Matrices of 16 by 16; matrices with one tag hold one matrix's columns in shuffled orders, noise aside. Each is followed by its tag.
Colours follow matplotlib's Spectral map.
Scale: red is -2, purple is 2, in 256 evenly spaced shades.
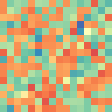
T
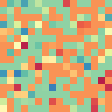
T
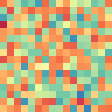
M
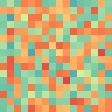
M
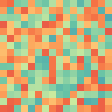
M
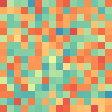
M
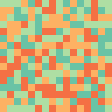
T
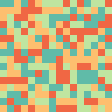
M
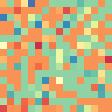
M
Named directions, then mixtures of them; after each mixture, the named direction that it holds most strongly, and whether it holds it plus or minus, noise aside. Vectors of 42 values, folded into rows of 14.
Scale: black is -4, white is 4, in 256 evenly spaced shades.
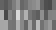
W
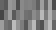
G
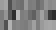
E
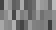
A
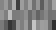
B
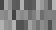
A, plus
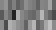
E, plus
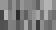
W, minus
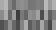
W, minus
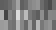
W, plus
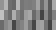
G, minus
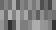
B, plus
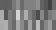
W, plus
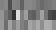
E, plus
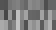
W, plus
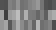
W, plus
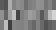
E, minus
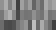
B, plus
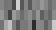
B, minus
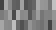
A, plus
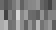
W, plus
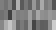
B, minus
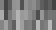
W, plus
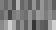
B, minus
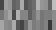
A, plus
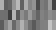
A, minus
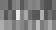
W, plus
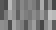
G, plus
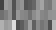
A, plus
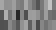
W, minus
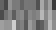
G, plus
